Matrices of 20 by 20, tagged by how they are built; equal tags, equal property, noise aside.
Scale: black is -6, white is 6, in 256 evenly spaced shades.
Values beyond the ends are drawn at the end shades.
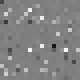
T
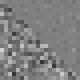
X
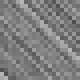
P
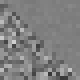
X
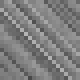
P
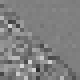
X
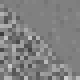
X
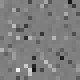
T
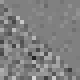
X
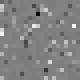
T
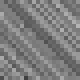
P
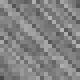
P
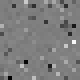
T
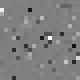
T
